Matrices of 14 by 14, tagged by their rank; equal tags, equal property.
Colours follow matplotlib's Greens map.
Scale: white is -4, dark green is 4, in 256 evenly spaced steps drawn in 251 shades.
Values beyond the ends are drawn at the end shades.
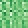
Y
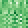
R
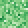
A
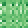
Y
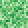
A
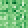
R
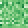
R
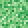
A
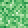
A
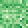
R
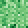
R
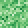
A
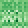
Y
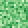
A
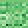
Y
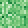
R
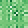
Y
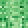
R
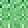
Y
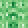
Y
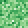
A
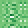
Y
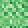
R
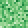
A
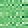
Y
